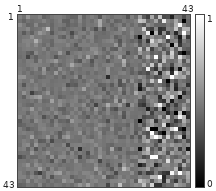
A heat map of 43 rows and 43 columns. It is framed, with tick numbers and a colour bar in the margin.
Mirror symmetry: none. Slope: none. Seam: vertical, 70% of the way across, the left part calmer. Stripes: none. Histogram: heavy tails on both sides.
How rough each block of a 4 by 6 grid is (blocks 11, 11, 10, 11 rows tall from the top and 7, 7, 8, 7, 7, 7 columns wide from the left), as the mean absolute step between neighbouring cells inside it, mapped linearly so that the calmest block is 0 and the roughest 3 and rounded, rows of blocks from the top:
000023 | 000022 | 000023 | 000022
